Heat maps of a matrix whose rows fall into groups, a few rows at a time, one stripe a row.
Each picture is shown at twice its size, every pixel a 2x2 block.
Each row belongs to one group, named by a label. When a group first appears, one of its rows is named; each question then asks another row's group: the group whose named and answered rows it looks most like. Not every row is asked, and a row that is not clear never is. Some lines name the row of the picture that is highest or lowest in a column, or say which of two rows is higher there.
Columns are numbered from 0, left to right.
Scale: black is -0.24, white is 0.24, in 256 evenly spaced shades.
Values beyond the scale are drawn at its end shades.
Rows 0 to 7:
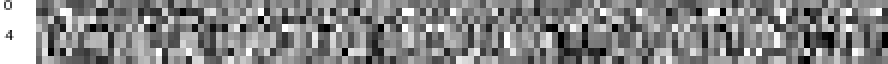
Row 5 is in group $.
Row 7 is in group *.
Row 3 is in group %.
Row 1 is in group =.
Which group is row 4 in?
$
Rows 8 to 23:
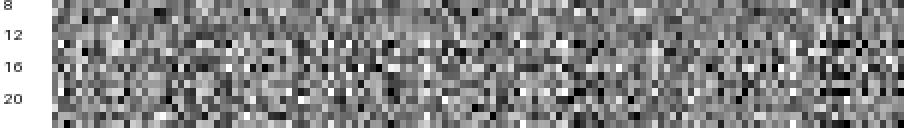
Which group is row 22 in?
*
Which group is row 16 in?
=
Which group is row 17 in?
$
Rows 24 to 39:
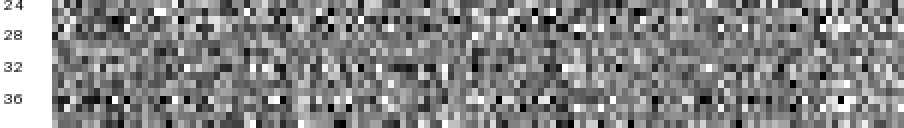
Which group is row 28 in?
*
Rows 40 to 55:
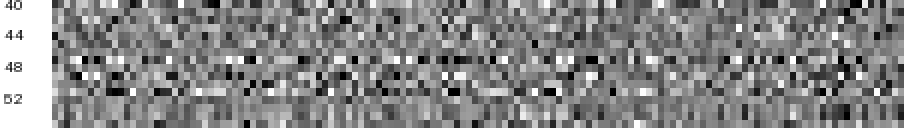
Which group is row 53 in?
$
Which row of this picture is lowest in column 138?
40
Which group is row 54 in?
$
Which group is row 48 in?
$
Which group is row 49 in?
%
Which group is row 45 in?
%
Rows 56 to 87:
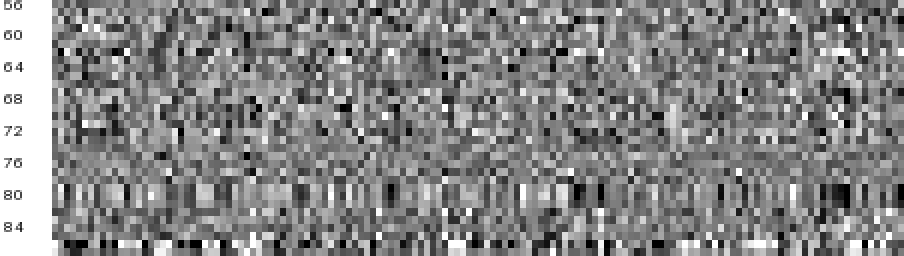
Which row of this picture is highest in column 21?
60
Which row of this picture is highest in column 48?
63
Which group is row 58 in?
$
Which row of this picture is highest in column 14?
86
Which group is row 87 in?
*
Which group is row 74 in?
*
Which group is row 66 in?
*
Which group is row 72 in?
*
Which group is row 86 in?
*
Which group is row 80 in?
$
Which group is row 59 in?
%
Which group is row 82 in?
=
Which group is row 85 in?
=
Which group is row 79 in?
$
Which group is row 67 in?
$
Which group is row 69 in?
%
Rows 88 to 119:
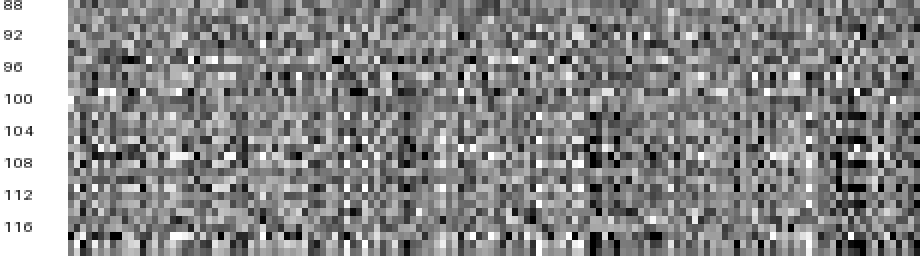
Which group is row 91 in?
$
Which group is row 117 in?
*
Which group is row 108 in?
$
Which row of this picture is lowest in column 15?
107
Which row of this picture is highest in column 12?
99
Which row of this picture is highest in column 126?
97
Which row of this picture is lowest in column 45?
95
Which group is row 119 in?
$
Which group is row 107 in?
*
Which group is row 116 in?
=
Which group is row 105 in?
$
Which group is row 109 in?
=
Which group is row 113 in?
$
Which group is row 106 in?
%
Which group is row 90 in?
=
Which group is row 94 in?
%
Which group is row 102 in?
$
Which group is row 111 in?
$
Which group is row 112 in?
*
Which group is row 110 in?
*
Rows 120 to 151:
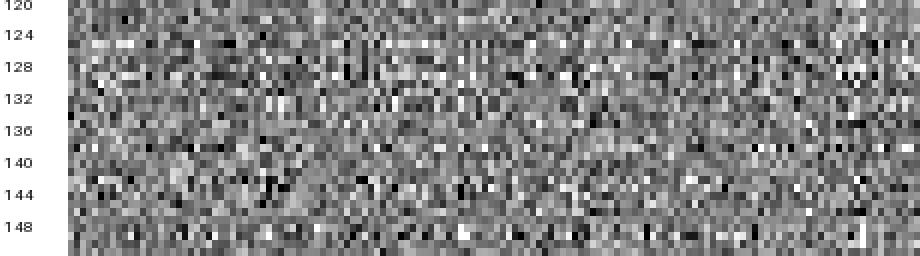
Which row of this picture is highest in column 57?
143
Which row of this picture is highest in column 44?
129
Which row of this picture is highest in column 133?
141
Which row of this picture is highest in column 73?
149
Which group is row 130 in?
%
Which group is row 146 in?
$
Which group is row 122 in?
%
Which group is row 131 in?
=
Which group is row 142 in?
%
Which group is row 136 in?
%
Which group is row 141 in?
*
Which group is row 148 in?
%
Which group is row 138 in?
=
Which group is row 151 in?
=
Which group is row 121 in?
*
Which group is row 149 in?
%
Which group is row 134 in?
*
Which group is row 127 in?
=
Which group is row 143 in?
=
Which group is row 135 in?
$
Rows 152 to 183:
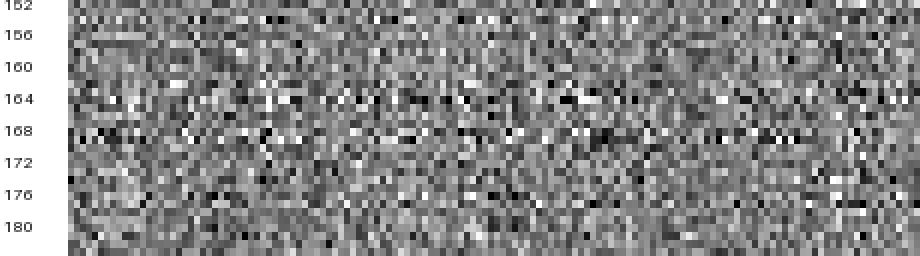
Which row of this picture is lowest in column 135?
164
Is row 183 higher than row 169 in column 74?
No
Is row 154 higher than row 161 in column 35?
No
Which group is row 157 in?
*
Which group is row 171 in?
%
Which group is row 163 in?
$
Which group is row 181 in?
%
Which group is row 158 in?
=
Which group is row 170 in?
*
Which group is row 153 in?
$
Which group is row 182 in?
=
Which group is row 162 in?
*
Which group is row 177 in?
$
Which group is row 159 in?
=
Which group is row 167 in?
%
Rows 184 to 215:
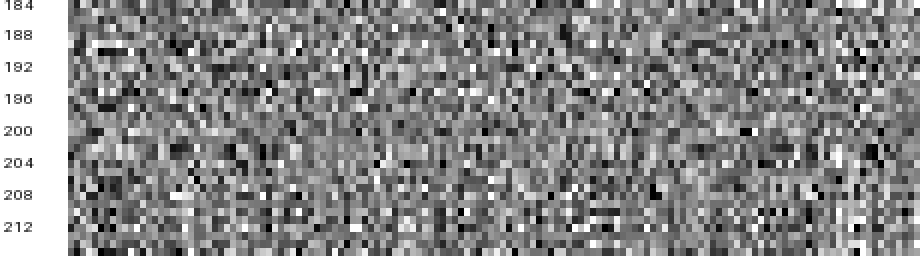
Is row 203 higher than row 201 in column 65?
No
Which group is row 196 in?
*
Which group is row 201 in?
%
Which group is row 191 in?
$
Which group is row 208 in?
*
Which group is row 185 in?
=
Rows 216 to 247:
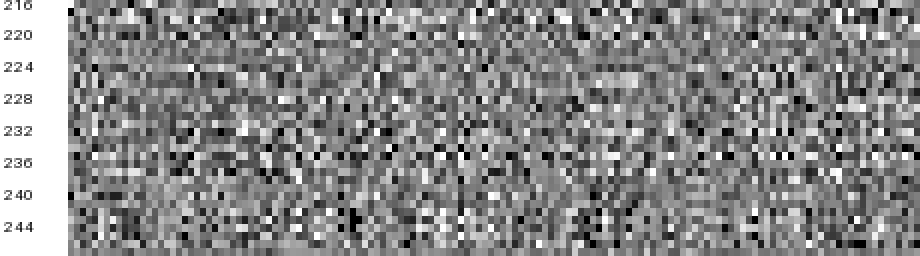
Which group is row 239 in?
$
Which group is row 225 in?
=
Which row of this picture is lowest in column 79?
235
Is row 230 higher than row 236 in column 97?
No
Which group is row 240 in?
*
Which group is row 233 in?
%
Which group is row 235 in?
=
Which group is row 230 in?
=
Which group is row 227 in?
$
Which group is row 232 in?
=
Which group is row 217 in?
*
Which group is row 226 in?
=
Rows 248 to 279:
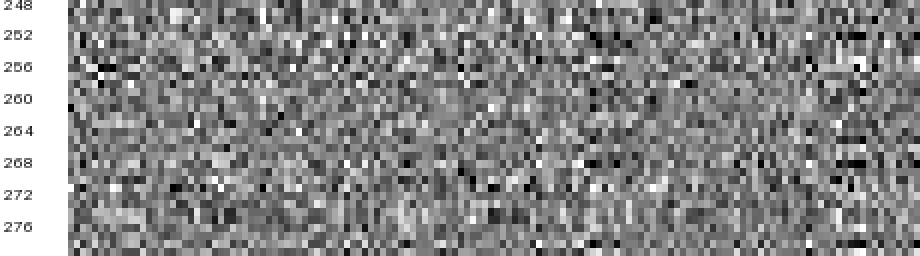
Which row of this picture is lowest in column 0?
261
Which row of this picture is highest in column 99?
270
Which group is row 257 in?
%
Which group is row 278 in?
$
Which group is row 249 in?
*
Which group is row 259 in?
$
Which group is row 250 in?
*
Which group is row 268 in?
$
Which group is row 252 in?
$
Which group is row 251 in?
%
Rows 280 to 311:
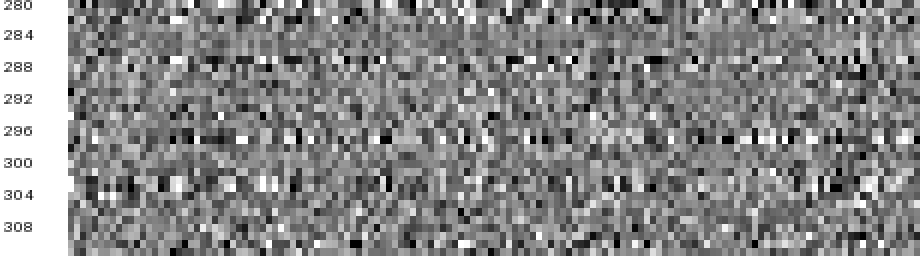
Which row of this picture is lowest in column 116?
308
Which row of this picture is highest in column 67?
282
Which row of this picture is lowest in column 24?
287
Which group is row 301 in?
=
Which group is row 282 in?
*
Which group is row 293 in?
%
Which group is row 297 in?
=
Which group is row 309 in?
$
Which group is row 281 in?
%
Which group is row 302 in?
*
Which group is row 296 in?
=
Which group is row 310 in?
%
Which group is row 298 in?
*
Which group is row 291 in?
*
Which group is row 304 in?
%
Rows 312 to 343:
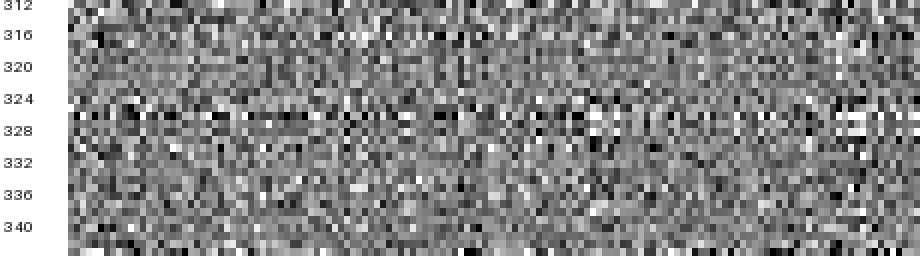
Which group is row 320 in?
=
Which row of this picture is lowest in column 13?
313
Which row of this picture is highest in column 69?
314
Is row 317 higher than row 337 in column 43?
Yes
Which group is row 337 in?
=
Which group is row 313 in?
%
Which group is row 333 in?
$
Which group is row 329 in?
$
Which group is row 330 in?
*
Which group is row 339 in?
$
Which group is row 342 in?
*
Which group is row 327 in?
%
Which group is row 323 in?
%
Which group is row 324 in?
$
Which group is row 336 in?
*
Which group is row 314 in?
=
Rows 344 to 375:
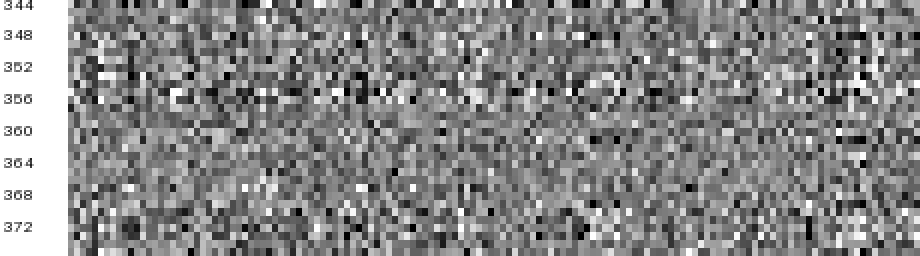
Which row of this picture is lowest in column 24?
355
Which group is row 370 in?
=
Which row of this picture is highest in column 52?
355
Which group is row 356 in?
%
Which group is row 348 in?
$
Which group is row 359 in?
=
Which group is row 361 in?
$
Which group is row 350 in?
=
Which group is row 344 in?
%
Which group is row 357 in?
*
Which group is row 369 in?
$
